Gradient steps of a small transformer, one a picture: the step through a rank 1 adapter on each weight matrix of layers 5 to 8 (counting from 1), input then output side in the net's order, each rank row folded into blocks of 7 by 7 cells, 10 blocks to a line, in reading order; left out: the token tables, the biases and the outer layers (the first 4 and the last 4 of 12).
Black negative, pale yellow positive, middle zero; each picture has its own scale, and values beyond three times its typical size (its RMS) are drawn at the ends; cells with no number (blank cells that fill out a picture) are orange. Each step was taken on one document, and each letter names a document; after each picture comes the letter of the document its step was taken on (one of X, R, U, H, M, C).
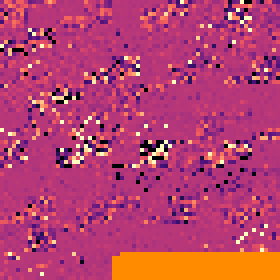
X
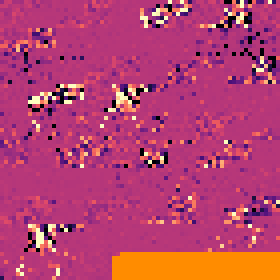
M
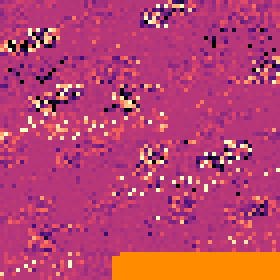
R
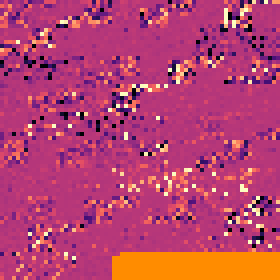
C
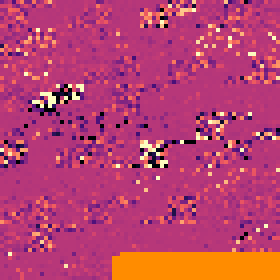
X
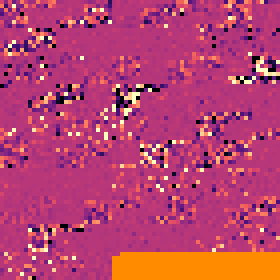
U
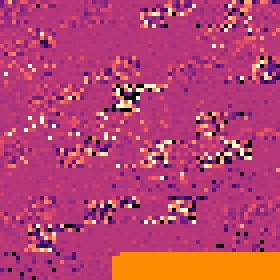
U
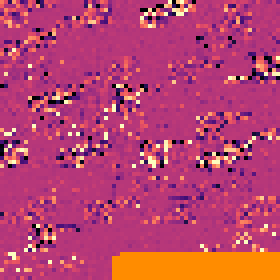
U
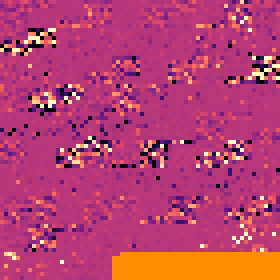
X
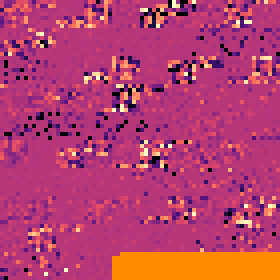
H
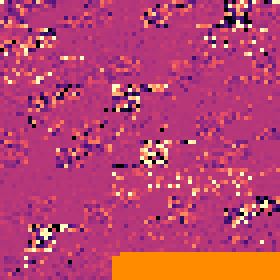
R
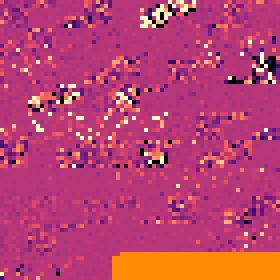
M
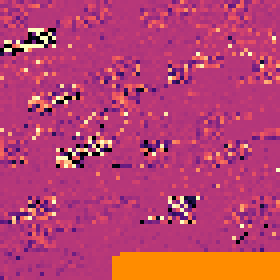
X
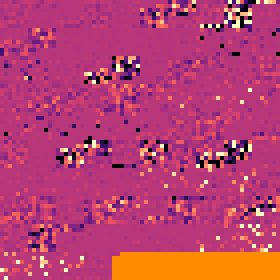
H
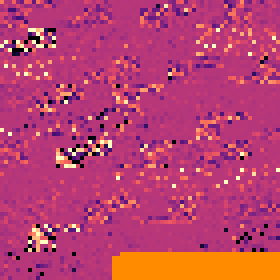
X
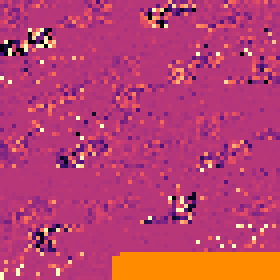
M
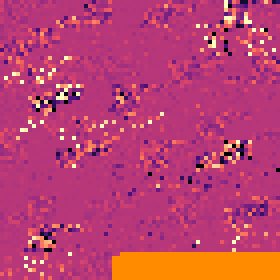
R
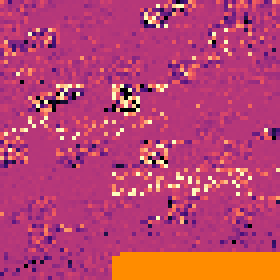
R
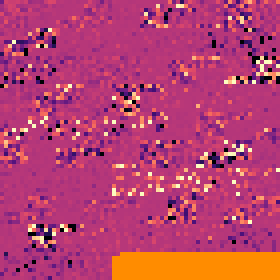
R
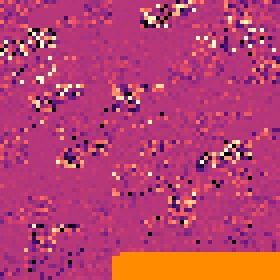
R
